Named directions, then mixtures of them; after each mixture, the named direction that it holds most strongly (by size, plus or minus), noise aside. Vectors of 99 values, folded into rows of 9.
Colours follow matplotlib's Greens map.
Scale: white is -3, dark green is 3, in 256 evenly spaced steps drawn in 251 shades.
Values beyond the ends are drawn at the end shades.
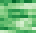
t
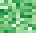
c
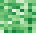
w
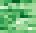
t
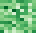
w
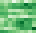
t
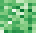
w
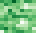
t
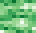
t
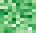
c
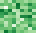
c
